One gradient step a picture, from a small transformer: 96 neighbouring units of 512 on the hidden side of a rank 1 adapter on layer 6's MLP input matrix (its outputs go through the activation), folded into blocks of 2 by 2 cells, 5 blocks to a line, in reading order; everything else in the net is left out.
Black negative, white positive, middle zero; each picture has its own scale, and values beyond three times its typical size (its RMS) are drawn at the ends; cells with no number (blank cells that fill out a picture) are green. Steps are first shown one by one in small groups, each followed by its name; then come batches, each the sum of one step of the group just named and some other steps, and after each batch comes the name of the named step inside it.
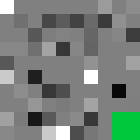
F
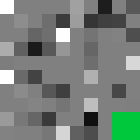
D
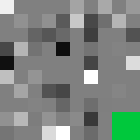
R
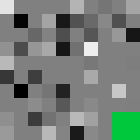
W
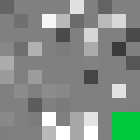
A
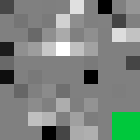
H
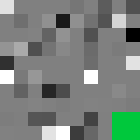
D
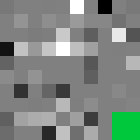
H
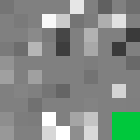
A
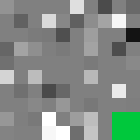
A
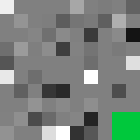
F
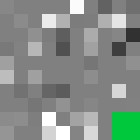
A
